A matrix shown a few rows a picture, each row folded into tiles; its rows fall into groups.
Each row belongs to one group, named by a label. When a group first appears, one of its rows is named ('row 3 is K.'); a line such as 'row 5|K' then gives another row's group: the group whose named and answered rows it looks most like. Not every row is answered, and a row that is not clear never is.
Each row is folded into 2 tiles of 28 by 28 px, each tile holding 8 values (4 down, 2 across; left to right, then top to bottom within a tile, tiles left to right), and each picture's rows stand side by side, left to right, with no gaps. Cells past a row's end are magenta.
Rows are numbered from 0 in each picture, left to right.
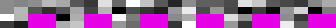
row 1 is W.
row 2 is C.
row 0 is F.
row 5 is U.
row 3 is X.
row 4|C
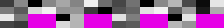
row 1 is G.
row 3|W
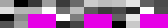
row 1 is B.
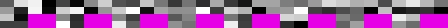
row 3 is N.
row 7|C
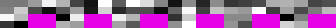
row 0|F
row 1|W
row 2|C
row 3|X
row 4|N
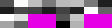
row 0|C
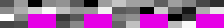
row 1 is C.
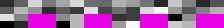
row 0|B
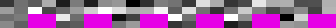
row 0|N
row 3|B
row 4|B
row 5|W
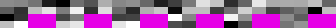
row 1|X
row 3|B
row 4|B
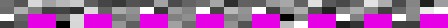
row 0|B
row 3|N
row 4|N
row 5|G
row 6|B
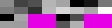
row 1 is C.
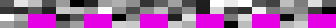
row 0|C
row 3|W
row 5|G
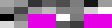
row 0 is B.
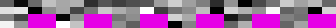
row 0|U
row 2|N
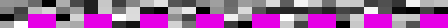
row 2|F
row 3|U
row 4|F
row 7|C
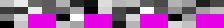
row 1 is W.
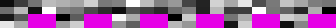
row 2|C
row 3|W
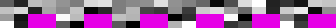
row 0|U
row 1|F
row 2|F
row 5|U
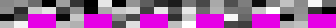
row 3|X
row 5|G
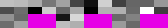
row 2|N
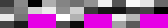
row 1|F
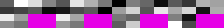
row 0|C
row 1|C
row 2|X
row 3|U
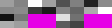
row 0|G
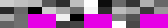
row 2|U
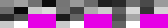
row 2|X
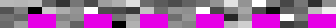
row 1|N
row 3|N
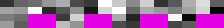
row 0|N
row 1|W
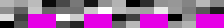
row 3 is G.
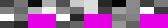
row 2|N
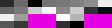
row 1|F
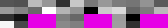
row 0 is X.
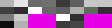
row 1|B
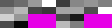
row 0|F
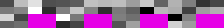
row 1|B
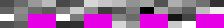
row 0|B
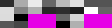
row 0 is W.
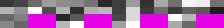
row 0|N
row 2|X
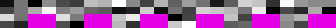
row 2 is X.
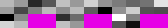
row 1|G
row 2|F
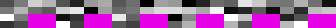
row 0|B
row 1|U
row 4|C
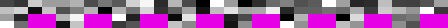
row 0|U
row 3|W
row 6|W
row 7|N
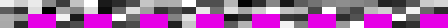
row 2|B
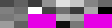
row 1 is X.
